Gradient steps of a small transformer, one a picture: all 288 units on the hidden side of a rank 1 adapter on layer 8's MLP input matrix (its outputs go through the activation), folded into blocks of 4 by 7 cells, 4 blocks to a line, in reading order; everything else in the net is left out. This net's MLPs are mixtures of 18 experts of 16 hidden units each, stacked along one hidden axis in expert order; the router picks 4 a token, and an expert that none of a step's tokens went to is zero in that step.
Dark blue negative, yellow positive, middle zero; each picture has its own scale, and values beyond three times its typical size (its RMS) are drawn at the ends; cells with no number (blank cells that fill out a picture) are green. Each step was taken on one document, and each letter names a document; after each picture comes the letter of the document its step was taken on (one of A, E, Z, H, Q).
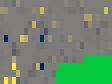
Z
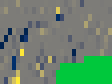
Z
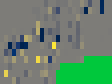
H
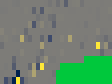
Z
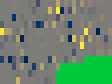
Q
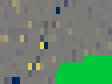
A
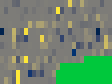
Q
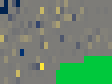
A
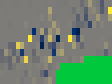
H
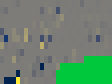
Z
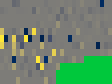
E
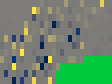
E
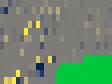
Z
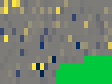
A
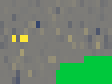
Q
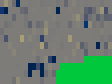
A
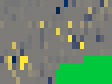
Q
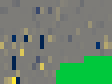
E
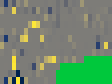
Z
